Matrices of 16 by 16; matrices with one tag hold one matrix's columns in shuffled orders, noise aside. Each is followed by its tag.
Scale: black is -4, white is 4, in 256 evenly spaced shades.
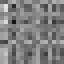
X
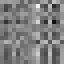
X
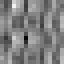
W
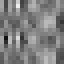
W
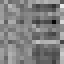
X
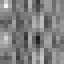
W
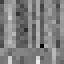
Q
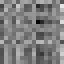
X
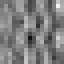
W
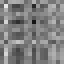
X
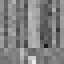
Q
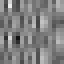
W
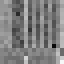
Q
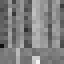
Q
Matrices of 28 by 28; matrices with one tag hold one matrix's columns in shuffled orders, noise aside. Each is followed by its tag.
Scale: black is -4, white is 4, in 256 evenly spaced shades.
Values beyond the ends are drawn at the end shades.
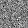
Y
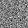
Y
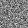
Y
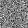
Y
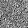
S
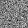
Y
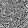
S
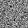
Y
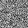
S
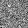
S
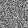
Y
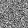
S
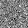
S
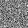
S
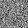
S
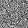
S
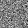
Y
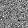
Y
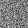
Y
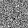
S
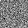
S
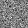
Y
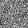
S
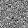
Y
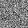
S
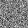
S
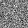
S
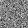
Y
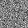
Y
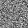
Y
